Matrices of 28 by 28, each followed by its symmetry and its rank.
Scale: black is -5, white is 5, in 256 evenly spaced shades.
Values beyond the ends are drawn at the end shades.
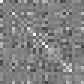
symmetric, rank five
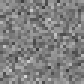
neither, full rank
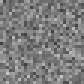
neither, full rank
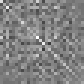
symmetric, rank five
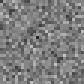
symmetric, full rank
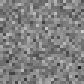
neither, full rank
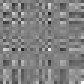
symmetric, rank two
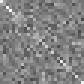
symmetric, full rank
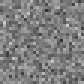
neither, full rank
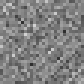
symmetric, full rank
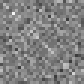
symmetric, full rank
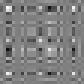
symmetric, rank two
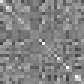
symmetric, rank five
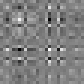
symmetric, rank two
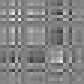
symmetric, rank two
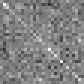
symmetric, rank five
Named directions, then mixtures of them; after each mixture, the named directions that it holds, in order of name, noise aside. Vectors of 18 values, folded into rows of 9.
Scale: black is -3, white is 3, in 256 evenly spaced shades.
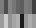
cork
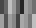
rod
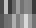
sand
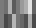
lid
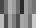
rod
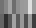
cork, lid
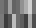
lid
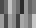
rod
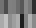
cork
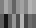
cork, lid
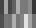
sand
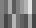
lid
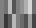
lid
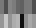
cork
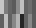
cork, rod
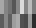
lid, rod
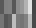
lid, sand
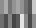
cork, lid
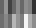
cork, sand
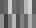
lid, rod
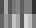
cork, sand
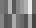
lid
